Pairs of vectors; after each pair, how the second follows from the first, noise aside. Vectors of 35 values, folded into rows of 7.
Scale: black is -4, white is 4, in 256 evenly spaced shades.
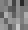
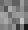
wrapped around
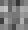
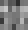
copied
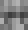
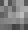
wrapped around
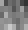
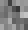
shuffled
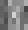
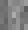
shrunk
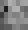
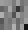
shuffled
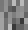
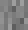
shrunk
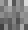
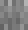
shrunk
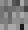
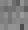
shrunk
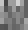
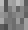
copied
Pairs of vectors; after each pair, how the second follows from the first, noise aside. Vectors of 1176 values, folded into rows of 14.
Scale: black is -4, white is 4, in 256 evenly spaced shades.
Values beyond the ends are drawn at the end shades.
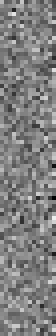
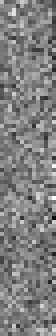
sign-scrambled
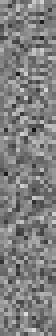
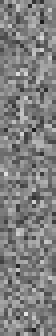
sign-scrambled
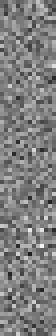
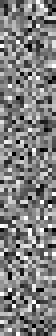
scaled up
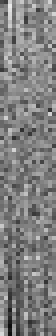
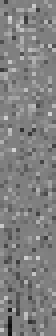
partly zeroed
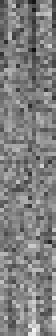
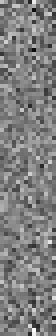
sign-scrambled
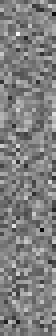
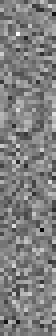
copied
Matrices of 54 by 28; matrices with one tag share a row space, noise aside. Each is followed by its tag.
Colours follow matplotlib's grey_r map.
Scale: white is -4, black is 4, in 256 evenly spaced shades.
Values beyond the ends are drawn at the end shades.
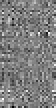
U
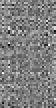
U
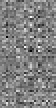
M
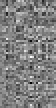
M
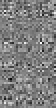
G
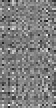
U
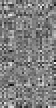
G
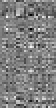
M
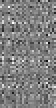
U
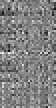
U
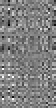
U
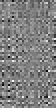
U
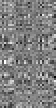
G
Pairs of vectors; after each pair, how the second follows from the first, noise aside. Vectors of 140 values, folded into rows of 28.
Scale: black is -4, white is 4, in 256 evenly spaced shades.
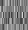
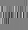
partly zeroed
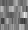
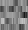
negated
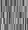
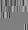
partly zeroed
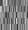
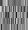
copied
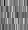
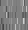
partly zeroed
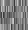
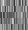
copied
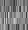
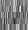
negated
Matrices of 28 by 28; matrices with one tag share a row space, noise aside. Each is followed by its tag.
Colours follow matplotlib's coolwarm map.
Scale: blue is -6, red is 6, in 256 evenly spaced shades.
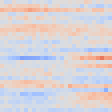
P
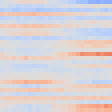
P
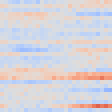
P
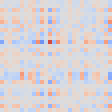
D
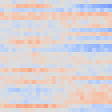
P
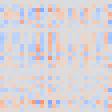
D
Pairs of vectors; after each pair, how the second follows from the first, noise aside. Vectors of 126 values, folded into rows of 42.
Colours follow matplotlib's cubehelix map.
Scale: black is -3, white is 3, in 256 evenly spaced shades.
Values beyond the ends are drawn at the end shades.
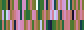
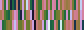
shuffled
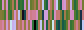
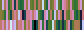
copied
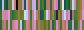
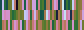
copied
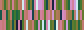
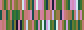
copied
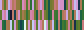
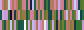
copied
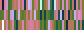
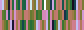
shuffled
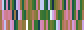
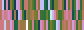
copied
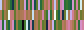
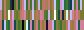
copied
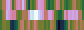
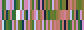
shuffled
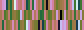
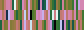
shuffled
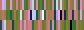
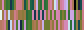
shuffled
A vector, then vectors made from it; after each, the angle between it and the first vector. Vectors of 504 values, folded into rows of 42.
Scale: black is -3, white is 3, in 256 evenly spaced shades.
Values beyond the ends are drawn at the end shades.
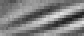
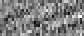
partly opposed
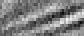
nearly opposite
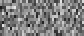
orthogonal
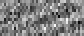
partly opposed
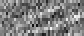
partly opposed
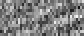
partly opposed
